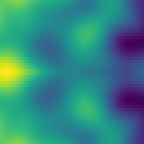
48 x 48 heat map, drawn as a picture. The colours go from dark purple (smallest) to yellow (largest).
The top and bottom halves mirror each other. Overall the values sit about 50% of the way up the scale. No lone cell stands out from its neighbours. Values rise toward the left. The field is smooth, with broad soft blobs. The middle left is the ninth with the highest average.
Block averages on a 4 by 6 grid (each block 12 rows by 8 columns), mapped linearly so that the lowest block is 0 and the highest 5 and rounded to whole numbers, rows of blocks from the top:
4 4 3 3 3 1 | 5 3 2 3 2 0 | 5 3 2 3 2 0 | 4 4 3 3 3 1
